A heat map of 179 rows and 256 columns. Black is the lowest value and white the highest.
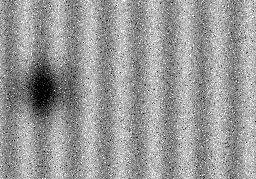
Ninth with the lowest average: middle left. Seam: none. Odd rows or columns: none. Stripes: upright, repeating 8 times. Dips: one, in the middle left. Average level on the scale: 60%.
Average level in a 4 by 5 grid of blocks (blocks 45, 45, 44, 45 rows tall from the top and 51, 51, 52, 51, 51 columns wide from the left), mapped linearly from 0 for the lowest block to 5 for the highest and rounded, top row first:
4 5 4 4 5 | 0 3 4 4 5 | 0 3 4 4 5 | 4 5 4 4 5
